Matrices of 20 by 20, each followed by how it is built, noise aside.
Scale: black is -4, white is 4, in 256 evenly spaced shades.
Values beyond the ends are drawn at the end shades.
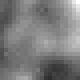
smooth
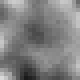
smooth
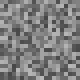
noise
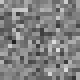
noise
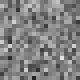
noise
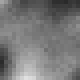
smooth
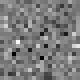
noise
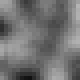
smooth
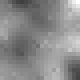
smooth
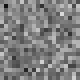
noise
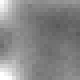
smooth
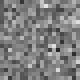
noise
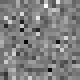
noise
